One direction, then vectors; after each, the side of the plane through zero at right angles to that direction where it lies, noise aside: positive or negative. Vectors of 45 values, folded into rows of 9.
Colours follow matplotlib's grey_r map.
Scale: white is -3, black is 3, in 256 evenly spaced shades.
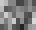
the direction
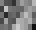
negative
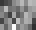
negative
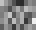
positive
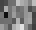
negative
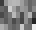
negative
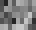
negative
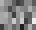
positive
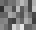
negative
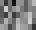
negative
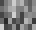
negative
